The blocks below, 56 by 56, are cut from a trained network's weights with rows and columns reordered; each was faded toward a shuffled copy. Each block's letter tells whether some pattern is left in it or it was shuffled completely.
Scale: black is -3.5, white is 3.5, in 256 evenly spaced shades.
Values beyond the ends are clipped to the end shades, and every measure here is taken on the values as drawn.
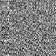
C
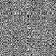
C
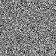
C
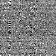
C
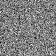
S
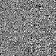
C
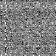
C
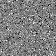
S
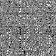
C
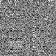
C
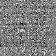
C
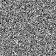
S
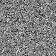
S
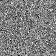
S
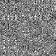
C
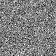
S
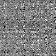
C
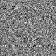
C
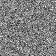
S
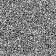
S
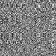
C
